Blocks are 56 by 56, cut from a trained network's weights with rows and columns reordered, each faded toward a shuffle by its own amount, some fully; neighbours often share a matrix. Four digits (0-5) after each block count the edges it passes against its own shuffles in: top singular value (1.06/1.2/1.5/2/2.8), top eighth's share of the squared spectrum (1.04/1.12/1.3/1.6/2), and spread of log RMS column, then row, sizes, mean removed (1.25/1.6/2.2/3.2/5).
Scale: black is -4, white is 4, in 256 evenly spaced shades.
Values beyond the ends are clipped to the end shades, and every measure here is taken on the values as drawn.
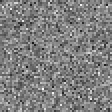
0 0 0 0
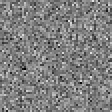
1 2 1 0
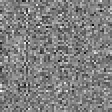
3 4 2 2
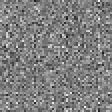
3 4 2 2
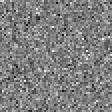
1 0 0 0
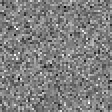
1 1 0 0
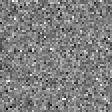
1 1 0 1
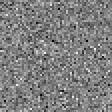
0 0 0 0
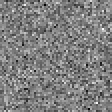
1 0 0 0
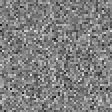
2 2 0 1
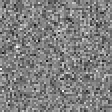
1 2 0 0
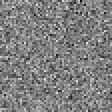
1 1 0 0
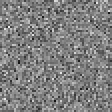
2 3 1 1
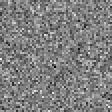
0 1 0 0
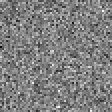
0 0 0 0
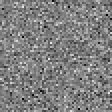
1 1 0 0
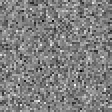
1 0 0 0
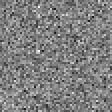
1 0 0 0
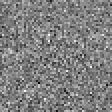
2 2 0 1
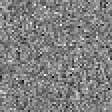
0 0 0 0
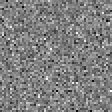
0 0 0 0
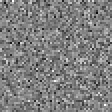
1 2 0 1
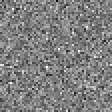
1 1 0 1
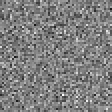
2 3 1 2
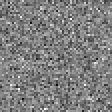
2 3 1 0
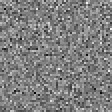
1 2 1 0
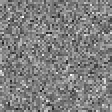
1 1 0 0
